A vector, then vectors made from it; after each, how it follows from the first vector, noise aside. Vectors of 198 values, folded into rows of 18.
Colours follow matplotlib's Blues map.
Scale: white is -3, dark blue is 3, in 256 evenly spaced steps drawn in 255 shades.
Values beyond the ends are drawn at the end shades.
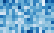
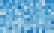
shrunk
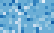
partly zeroed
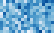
sign-scrambled
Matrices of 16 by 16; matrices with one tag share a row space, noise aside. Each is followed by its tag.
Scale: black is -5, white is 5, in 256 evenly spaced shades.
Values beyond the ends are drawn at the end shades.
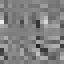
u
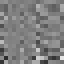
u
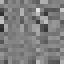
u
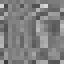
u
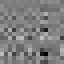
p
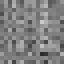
p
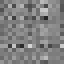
p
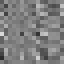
u
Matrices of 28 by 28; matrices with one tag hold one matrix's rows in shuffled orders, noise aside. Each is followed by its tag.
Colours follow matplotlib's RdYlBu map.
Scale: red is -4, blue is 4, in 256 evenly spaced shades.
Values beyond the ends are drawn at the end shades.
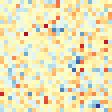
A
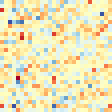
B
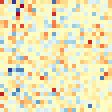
B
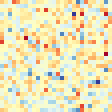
A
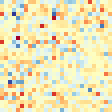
B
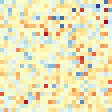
A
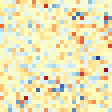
A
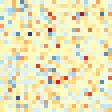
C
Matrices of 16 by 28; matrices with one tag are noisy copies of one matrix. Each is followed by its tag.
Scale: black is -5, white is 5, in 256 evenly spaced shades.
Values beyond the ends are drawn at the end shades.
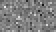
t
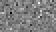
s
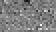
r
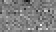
r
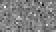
t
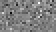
s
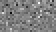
s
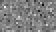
t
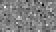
t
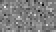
t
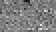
r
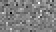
s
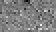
r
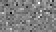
s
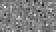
t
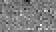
r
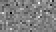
s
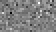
s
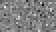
t
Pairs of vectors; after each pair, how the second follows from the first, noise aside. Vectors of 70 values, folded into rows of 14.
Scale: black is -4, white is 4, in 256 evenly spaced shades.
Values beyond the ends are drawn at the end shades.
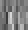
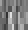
copied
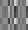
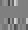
partly zeroed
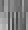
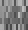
shuffled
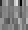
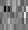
shuffled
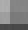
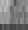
copied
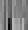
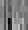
copied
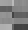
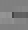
partly zeroed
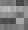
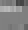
partly zeroed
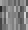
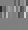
partly zeroed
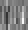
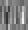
copied
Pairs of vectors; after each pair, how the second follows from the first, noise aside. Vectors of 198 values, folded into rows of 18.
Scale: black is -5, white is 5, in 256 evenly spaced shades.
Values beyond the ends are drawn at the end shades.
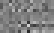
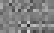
negated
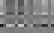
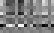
scaled up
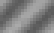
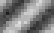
scaled up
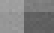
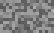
shuffled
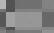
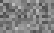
shuffled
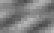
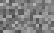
shuffled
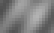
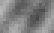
negated
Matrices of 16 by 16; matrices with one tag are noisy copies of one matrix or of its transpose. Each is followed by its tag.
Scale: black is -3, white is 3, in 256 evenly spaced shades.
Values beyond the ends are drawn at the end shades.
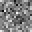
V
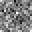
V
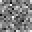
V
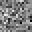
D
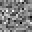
D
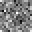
V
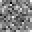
V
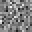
D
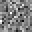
D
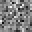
D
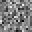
D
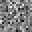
D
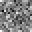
V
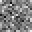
V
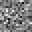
D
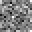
V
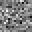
D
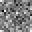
V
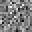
D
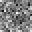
V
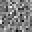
D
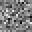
D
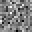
D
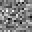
D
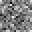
V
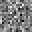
D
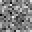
V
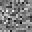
D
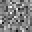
D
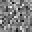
D
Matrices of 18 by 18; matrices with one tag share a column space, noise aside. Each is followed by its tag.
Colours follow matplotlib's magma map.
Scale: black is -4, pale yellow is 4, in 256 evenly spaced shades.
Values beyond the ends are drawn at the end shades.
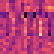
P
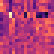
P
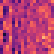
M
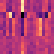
P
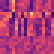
P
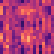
M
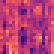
M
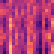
M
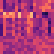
P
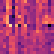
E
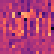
P
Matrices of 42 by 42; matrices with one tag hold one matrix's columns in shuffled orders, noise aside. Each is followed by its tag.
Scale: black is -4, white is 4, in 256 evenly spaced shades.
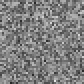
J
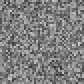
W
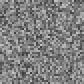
W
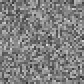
W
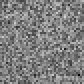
J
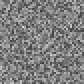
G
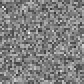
G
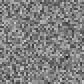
G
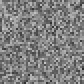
J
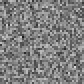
W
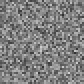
G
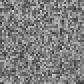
J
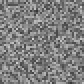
G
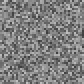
G
